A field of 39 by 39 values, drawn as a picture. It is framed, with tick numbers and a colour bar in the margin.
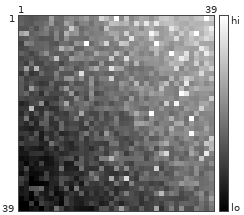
Slope: up to the top right. Odd rows or columns: none. Ninth with the highest average: top right. Ninth with the lowest average: bottom left. Stripes: none. Grain: fine. Mirror symmetry: none.
